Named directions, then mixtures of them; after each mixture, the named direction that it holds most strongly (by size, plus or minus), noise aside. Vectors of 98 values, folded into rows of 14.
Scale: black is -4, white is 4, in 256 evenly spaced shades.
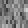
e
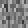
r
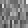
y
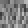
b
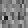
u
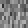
y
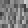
b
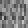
b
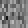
u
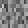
r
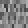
b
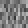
b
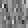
r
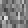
u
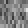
e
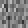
r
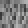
b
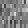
y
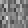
r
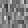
r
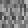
b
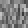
b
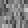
e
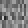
u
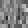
b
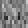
u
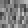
b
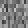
r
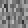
r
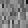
y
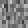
r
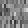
e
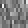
y
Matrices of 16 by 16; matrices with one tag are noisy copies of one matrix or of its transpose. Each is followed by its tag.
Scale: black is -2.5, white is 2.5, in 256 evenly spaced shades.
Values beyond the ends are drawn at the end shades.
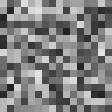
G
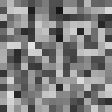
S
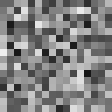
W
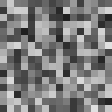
S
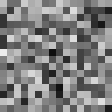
G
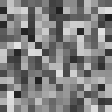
S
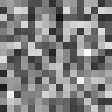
S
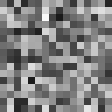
S
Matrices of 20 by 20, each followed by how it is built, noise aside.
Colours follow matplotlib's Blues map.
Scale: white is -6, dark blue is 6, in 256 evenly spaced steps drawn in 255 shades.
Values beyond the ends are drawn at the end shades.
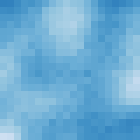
smooth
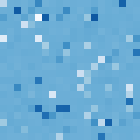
sparse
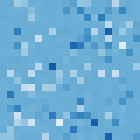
sparse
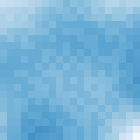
smooth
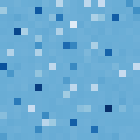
sparse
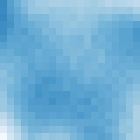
smooth
